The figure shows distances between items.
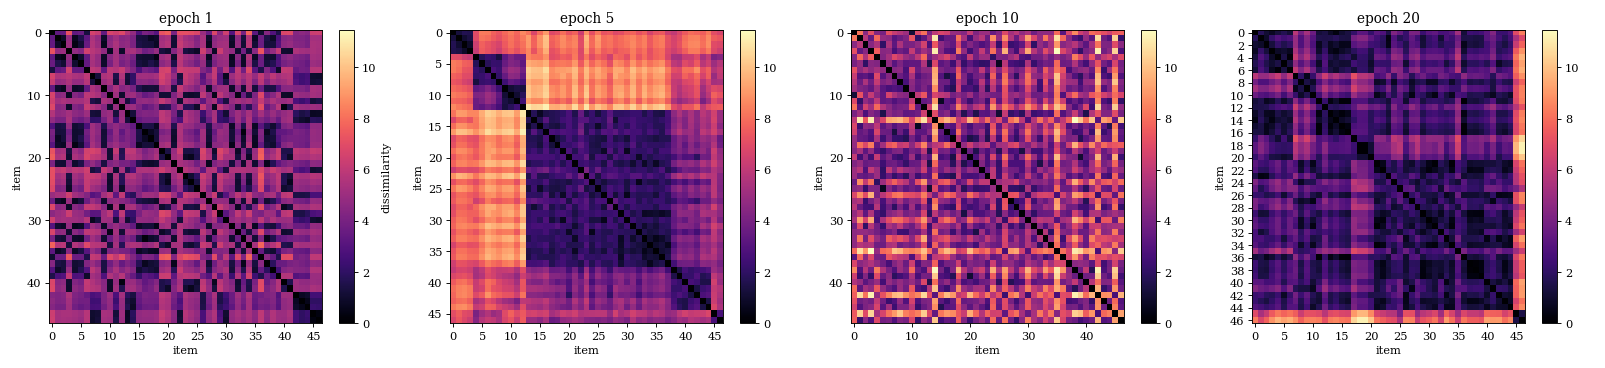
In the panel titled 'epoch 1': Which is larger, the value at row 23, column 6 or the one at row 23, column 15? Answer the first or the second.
the first
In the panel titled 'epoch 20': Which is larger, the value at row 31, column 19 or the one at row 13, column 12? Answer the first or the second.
the first
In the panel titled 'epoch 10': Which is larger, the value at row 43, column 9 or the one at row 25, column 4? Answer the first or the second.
the second
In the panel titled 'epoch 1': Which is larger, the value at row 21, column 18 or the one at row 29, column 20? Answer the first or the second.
the second
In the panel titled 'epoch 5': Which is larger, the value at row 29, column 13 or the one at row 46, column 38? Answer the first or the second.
the second
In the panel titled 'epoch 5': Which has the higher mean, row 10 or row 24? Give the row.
10
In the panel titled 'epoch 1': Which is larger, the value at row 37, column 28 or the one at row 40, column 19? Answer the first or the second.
the first
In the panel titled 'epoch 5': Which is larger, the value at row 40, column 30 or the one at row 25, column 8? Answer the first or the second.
the second
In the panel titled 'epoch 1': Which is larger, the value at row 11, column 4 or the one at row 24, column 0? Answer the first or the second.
the second
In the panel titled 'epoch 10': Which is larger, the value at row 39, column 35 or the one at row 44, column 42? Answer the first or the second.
the first
